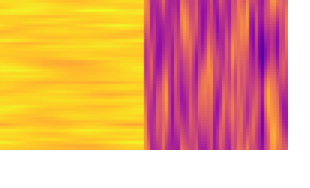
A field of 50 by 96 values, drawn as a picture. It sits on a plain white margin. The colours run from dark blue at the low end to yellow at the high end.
The table splits into one row of 2 panels. Panel 1,1: very high, streaked across, faint in contrast. Panel 1,2: middling, streaked downward, strong in contrast.
